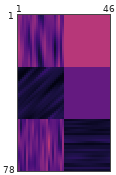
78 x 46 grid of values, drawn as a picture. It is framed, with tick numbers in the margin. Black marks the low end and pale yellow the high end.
It is made of 3 by 2 panels. Panel 1,1: low, streaked downward. Panel 1,2: middling, flat. Panel 2,1: very low, slanting up to the right, faint in contrast. Panel 2,2: low, flat. Panel 3,1: low, streaked downward. Panel 3,2: very low, streaked across, faint in contrast.
